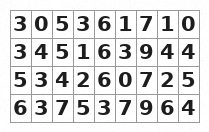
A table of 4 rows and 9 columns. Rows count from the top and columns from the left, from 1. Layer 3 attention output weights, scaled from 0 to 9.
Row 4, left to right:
6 3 7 5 3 7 9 6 4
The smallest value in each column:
3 0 4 1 3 0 7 1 0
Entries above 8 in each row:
0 1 0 1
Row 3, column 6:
0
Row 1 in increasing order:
0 0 1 1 3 3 5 6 7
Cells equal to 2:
2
